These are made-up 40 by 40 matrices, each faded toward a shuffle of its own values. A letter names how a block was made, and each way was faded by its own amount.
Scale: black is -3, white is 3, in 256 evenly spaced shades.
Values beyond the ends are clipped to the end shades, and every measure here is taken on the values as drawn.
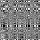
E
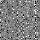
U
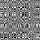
E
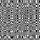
E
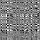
E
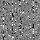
U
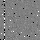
U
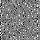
U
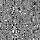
U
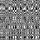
E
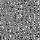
U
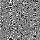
U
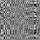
E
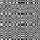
E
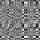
E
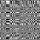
E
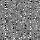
U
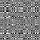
E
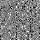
U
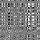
E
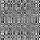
E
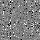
U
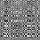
E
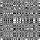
E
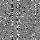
U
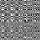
E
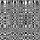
E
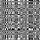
E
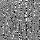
U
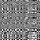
E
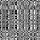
E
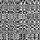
E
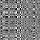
E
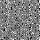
U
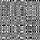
E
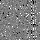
U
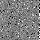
U
